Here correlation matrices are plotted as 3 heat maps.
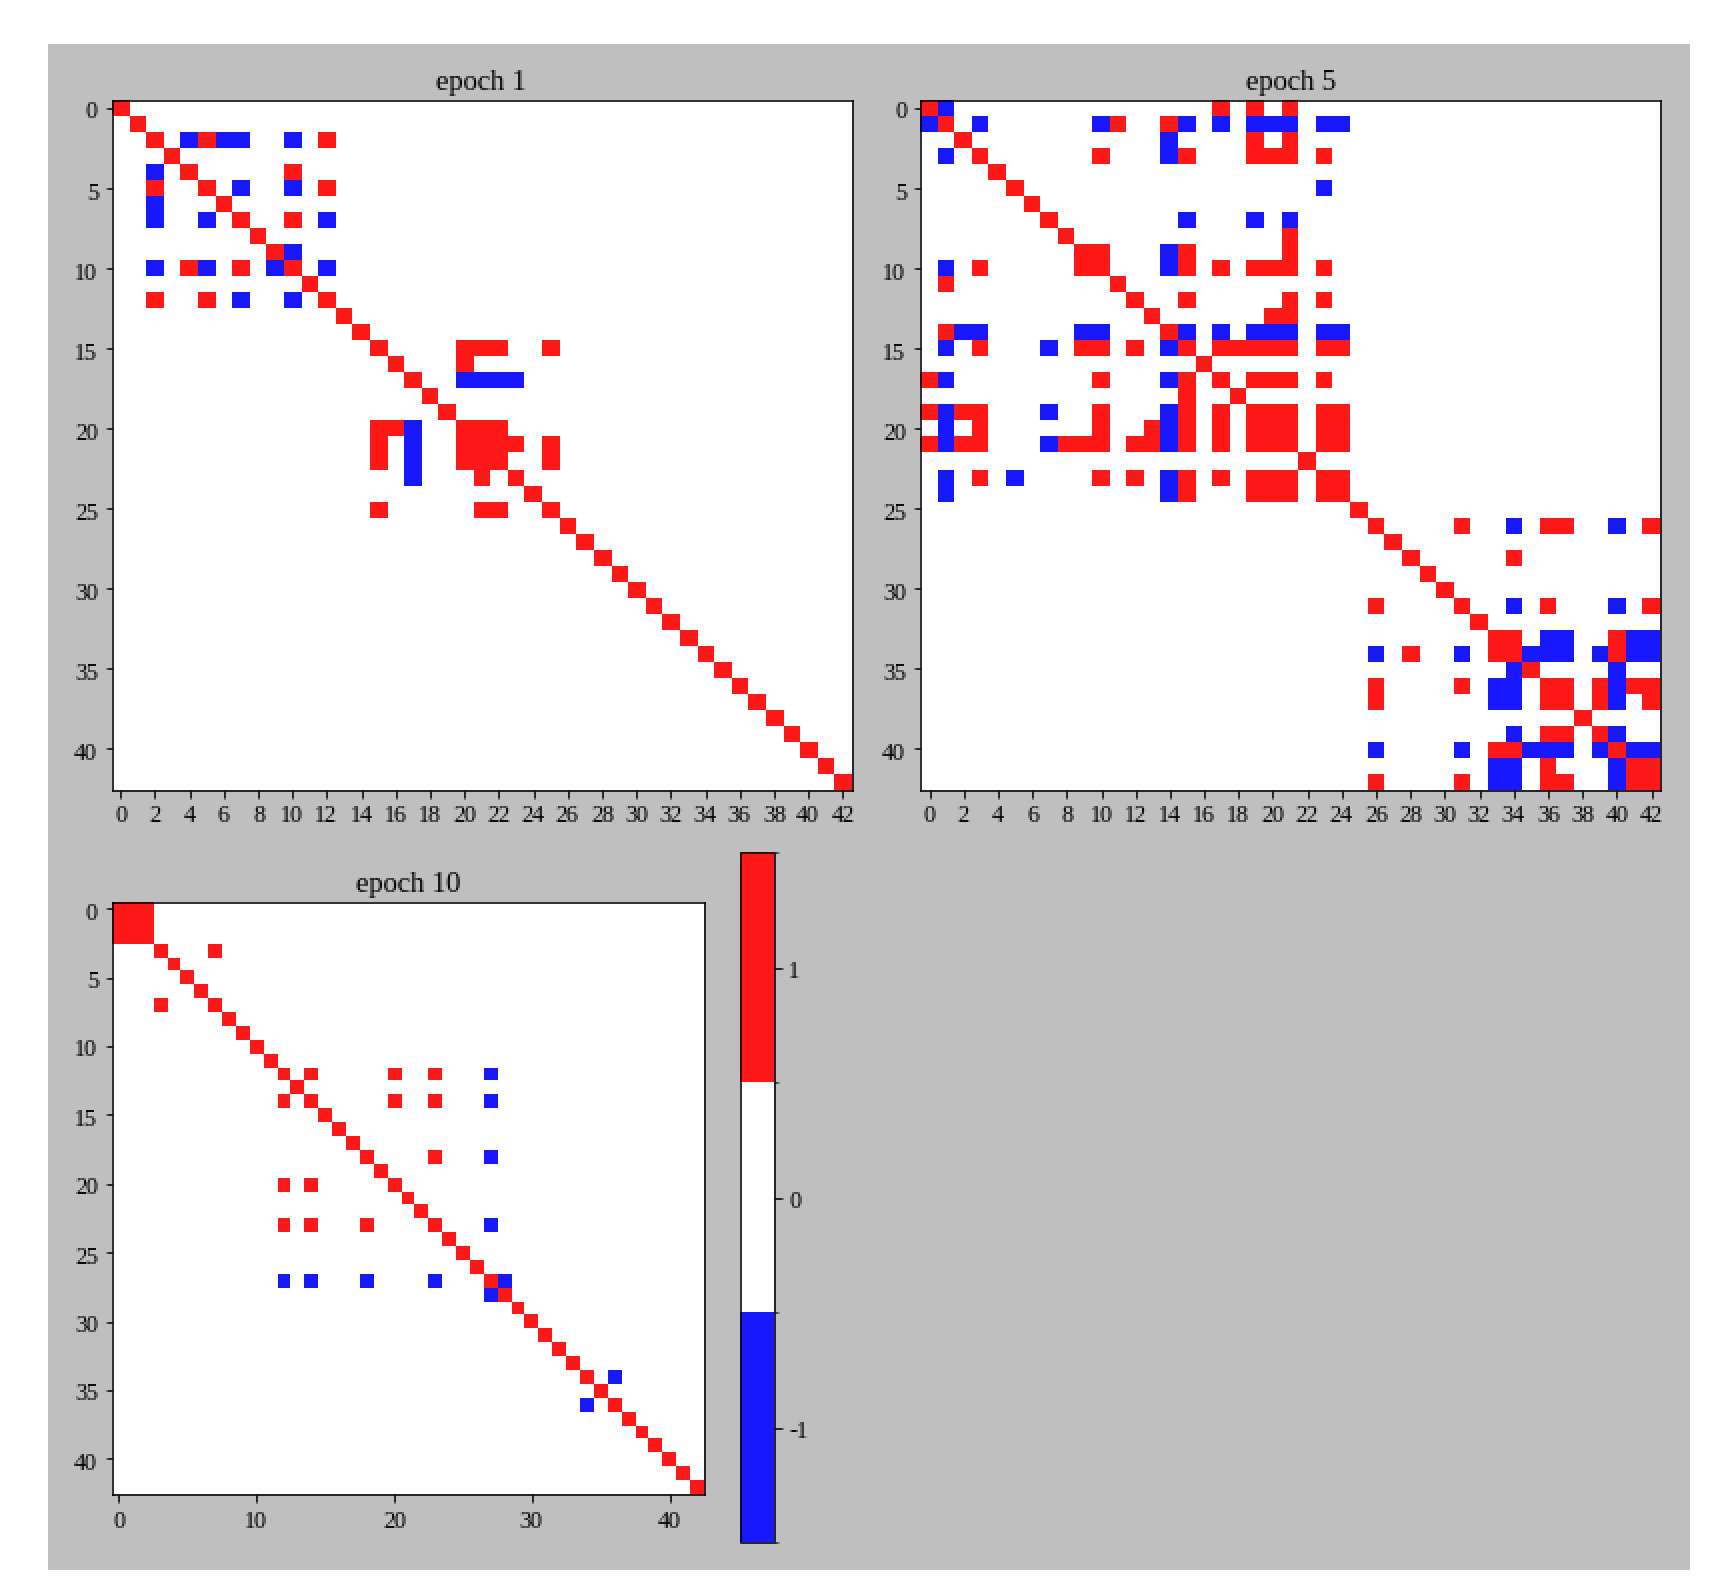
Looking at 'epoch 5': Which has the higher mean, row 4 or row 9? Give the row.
9
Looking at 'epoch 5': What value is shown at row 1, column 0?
-1
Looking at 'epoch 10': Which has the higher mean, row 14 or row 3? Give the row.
14
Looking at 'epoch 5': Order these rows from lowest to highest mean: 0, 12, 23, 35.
35, 0, 12, 23
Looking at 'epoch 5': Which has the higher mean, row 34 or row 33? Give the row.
33
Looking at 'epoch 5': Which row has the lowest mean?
14
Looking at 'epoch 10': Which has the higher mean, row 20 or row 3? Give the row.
20
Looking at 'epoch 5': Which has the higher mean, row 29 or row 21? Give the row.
21
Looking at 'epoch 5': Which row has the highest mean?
21
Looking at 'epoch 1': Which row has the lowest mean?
17
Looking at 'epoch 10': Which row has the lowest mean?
27
